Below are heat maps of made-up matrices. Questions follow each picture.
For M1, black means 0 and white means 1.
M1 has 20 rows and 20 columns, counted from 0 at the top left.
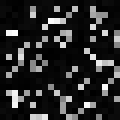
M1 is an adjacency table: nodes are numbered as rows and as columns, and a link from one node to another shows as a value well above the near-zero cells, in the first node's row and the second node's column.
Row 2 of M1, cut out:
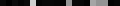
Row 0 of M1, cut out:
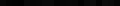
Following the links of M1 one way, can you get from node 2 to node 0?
no
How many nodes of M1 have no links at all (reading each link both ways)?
1
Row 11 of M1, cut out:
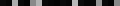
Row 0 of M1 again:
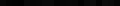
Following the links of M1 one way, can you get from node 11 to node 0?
no
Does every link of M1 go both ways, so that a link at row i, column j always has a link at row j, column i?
yes
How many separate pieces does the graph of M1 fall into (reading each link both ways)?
2
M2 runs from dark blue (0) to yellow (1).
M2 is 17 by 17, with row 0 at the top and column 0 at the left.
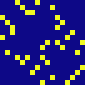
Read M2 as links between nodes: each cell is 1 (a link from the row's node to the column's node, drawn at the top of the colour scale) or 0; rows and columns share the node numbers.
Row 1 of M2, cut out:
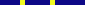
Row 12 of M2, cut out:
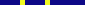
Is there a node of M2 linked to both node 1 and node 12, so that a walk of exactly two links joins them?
yes
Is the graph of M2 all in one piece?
yes
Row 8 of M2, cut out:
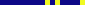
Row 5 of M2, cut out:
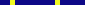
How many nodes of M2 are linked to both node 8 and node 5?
1
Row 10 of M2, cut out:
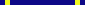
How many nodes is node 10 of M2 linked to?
2
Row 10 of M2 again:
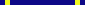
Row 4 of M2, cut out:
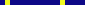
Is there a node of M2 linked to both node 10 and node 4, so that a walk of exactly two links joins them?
yes
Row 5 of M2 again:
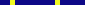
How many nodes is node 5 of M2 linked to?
2
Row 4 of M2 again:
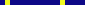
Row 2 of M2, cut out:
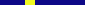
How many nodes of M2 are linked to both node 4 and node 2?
0
